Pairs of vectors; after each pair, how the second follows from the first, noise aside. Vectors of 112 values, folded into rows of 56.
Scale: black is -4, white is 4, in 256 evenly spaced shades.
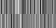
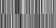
negated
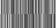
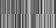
wrapped around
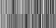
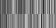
negated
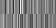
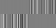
partly zeroed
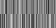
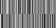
wrapped around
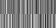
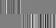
partly zeroed
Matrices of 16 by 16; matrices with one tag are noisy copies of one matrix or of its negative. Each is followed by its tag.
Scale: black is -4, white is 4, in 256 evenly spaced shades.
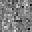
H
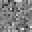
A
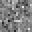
H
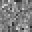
A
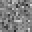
H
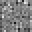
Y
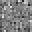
Y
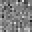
Y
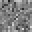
A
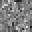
A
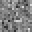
H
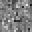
H
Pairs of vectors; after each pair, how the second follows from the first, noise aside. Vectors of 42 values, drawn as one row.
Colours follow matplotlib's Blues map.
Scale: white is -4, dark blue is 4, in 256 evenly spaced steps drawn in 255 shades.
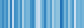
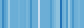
partly zeroed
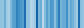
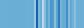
partly zeroed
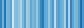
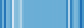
partly zeroed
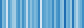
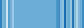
partly zeroed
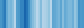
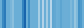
partly zeroed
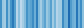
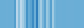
partly zeroed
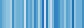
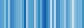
sign-scrambled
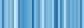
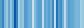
sign-scrambled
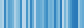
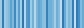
sign-scrambled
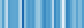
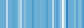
partly zeroed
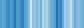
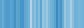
shrunk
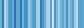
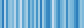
sign-scrambled
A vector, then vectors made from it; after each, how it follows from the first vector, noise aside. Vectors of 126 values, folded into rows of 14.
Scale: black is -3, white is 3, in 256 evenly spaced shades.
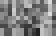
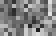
sign-scrambled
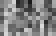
reversed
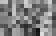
copied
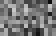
sign-scrambled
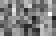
copied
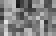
reversed
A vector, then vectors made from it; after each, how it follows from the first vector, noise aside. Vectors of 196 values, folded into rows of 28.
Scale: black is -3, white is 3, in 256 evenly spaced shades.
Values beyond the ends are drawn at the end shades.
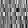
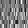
wrapped around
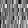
wrapped around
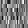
wrapped around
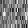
sign-scrambled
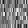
sign-scrambled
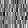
sign-scrambled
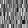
wrapped around
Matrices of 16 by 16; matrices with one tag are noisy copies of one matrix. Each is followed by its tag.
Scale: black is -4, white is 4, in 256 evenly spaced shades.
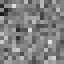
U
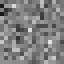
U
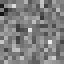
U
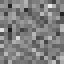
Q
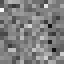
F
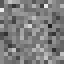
F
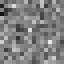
U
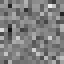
Q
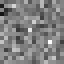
U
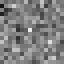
U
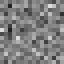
Q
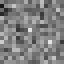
U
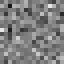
Q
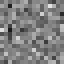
Q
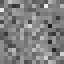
F
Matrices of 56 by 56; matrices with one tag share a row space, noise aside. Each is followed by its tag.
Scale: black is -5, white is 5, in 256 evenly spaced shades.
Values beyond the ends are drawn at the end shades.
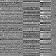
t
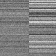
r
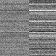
r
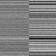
r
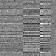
t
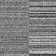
r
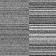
r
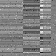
t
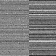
r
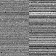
r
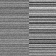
r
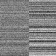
r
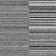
r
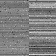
r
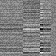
t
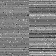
r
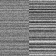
r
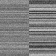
r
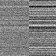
r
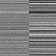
r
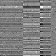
t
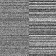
r
